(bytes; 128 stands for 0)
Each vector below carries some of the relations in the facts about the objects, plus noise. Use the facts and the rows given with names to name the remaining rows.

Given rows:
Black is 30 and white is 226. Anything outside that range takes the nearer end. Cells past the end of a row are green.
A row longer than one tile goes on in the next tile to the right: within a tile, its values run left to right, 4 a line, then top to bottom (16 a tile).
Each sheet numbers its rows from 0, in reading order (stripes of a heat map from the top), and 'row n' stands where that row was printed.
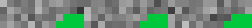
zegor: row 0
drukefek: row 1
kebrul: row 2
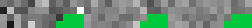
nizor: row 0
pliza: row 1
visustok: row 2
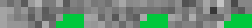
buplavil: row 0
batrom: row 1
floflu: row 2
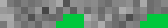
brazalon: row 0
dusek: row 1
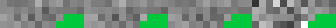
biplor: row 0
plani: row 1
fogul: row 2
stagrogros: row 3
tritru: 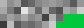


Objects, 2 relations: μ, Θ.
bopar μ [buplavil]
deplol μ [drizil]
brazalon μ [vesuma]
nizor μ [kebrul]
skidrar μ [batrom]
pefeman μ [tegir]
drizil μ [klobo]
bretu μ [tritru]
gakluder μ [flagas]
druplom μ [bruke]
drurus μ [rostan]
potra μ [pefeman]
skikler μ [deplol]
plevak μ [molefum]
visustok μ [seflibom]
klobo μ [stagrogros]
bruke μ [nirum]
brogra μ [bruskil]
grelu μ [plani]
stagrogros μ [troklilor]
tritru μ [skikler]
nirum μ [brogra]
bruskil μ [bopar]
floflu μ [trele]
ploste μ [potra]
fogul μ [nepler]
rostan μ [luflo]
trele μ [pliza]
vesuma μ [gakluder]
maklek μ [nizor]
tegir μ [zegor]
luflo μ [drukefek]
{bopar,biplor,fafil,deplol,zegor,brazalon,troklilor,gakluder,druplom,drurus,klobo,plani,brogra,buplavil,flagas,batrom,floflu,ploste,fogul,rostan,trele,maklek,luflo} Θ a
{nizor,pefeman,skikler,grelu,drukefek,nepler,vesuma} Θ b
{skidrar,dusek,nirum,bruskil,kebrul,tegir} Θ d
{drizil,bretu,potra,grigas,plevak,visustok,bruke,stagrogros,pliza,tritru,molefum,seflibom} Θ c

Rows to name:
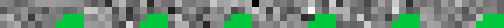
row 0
druplom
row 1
bopar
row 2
bruke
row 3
potra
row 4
pefeman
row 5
troklilor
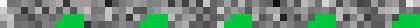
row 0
gakluder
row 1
skikler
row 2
klobo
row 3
deplol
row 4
drizil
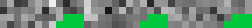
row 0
trele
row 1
vesuma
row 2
ploste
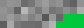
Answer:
bretu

